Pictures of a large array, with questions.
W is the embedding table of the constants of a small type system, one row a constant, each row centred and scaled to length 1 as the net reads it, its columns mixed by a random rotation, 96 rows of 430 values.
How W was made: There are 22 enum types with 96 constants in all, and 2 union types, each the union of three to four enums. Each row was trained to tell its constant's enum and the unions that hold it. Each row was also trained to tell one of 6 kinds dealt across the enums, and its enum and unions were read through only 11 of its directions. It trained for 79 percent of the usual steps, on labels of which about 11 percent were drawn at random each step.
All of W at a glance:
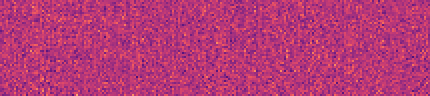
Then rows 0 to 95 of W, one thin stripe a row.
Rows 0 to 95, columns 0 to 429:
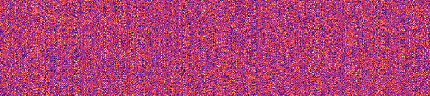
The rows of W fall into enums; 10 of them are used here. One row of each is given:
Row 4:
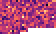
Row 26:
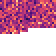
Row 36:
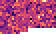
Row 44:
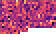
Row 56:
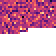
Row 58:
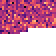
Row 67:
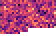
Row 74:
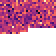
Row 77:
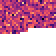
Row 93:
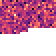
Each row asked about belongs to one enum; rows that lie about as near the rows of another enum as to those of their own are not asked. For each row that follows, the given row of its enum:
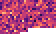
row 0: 26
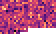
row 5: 36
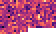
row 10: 36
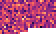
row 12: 56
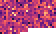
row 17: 93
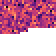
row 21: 26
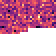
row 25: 36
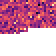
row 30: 36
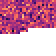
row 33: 4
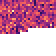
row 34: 4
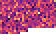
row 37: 4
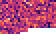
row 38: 56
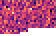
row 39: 26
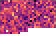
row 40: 26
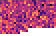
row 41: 4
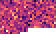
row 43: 26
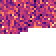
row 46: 26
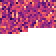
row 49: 74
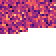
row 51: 56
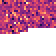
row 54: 56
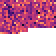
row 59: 74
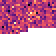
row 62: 36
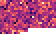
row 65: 93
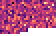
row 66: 58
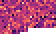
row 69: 77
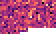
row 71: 36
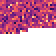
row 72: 4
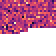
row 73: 56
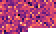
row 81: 58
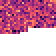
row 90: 77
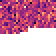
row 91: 74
